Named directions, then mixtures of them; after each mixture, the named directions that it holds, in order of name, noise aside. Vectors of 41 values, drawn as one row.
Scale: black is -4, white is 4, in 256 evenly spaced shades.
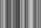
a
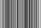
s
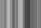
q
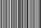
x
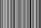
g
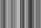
a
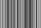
g, s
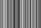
a, g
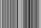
q, s, x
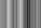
q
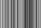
g, q, s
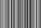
g, s, x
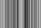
a, q, s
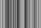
a, s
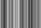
a, g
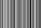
g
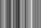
a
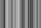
a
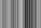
q, s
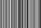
x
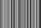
g, x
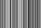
q, s, x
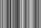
a, x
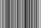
s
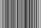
s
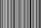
g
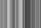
q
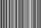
g, s, x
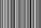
g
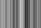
a, q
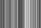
q, s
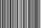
x
